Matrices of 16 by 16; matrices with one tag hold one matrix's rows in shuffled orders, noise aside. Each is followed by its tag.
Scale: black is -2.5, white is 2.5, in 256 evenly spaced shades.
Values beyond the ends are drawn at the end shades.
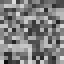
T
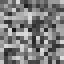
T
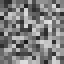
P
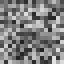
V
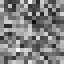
T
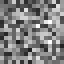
P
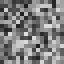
P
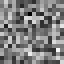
V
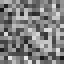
P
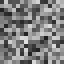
P
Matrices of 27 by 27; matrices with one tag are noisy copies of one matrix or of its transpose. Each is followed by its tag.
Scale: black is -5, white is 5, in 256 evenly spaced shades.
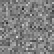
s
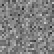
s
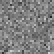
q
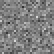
s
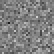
s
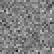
q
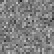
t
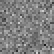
q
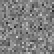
s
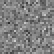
s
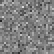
t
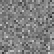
q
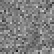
q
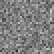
q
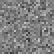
s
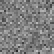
q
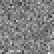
q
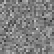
t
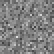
s
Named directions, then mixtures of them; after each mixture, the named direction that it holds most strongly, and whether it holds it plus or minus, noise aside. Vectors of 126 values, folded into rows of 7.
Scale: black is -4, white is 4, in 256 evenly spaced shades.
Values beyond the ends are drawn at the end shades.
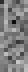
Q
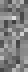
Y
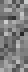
Y, minus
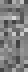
Y, plus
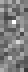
Q, minus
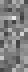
Y, plus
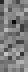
Q, plus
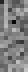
Q, plus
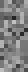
Y, minus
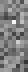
Y, minus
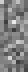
Q, minus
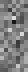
Y, plus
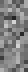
Y, minus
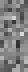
Y, plus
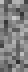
Y, plus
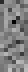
Q, plus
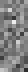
Y, minus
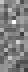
Q, minus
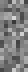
Y, plus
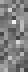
Q, minus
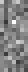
Q, minus
